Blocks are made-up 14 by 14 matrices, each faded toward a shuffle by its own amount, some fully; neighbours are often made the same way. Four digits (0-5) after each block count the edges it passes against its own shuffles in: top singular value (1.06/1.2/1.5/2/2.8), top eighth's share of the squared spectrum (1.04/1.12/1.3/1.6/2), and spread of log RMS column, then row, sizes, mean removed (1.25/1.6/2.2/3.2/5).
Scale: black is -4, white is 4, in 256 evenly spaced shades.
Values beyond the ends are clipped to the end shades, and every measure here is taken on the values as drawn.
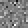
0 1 0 0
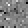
1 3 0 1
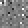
0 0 0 0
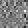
2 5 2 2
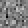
2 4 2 0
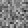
0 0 0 0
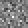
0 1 0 0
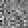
2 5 2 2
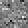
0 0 0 0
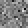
0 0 0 0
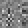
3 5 2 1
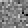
0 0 0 0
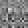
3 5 1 2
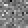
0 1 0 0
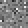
0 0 0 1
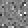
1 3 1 1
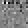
3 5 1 1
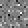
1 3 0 0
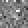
1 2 0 0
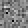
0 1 0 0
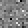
0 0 1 1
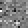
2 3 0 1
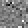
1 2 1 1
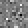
1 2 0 0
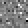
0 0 0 0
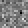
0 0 1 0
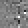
2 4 1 0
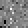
1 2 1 0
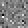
2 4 1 1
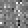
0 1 1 0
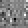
2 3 2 2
